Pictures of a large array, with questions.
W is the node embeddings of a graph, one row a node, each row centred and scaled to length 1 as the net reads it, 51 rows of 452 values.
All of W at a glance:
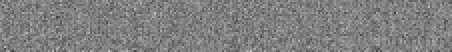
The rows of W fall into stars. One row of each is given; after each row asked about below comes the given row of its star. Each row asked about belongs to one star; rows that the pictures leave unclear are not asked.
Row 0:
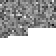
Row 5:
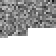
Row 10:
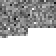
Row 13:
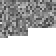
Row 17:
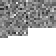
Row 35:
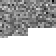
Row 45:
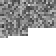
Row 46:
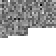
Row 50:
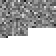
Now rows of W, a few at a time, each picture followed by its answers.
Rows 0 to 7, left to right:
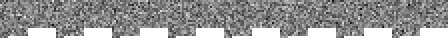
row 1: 5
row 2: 17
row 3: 50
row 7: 5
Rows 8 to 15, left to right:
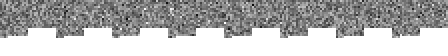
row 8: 10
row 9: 17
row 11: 35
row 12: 13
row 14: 5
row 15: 17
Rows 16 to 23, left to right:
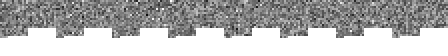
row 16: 17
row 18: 5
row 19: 0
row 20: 46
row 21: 50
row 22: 0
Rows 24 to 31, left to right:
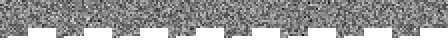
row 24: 50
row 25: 35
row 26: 35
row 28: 0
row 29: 45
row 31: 46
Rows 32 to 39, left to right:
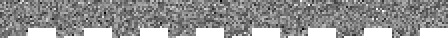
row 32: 0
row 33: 10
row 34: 13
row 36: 0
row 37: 45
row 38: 5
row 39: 5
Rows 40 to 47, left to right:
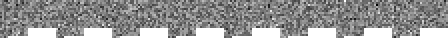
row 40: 50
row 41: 50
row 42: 35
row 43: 50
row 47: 35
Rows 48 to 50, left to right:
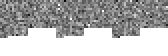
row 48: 10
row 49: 46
